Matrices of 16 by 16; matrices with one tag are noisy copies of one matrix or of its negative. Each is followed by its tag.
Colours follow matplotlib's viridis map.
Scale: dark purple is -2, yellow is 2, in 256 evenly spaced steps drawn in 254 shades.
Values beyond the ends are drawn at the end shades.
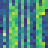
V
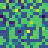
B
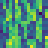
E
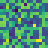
B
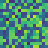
B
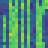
V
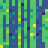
V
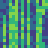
V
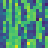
E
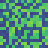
B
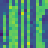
V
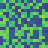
B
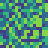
B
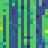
V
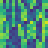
E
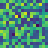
B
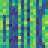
V
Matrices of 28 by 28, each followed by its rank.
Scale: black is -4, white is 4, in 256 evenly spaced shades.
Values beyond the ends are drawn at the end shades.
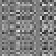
two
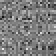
five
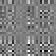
two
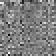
five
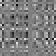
two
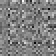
five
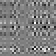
two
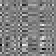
two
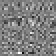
five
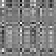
two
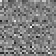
five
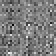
five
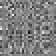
five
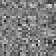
five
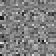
five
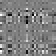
two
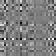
two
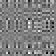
two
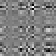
two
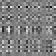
two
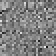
five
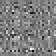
five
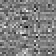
five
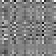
two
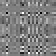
two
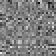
five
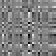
two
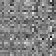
five
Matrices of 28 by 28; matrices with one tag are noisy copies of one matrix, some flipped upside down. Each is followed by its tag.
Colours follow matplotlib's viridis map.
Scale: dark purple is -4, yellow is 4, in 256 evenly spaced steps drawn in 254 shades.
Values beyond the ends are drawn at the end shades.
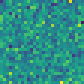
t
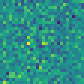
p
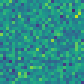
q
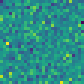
t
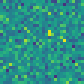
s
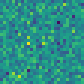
p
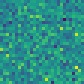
q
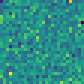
t
